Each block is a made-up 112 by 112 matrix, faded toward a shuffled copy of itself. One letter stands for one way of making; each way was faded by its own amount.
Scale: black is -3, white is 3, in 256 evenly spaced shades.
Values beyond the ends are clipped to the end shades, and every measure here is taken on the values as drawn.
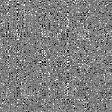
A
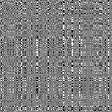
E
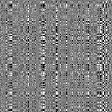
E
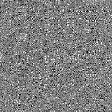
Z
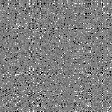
A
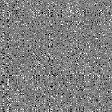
A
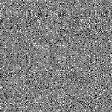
Z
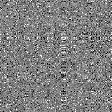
Z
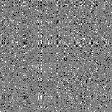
A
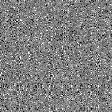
Z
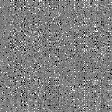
A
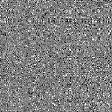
Z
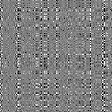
E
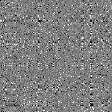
A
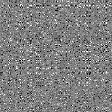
A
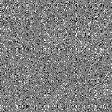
Z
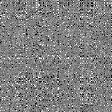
A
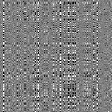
E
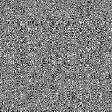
Z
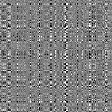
E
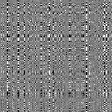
E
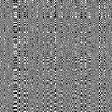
E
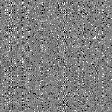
A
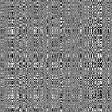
E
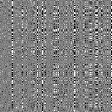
E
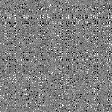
A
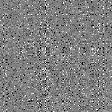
A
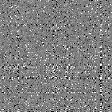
A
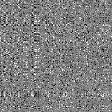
Z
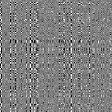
E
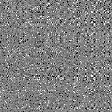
A
